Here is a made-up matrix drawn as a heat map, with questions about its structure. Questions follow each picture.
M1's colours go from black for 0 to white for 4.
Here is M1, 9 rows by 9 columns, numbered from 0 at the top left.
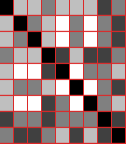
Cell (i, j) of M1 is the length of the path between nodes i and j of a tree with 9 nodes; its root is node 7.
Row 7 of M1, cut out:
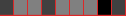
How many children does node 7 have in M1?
3
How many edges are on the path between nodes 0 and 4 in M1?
3
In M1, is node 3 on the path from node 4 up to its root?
yes
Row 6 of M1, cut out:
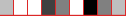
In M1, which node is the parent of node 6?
3
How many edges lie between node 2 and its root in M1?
2
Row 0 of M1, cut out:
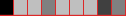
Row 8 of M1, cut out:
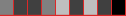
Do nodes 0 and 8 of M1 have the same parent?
yes
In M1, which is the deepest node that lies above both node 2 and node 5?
8
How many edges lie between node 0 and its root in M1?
1
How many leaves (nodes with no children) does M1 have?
6
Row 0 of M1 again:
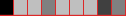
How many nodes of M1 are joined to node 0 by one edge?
1
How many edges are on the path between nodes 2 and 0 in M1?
3
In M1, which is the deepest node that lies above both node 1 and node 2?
8
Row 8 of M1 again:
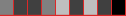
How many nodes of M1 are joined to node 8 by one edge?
4
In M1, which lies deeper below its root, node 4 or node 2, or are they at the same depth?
the same depth
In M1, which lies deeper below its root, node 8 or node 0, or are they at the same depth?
the same depth
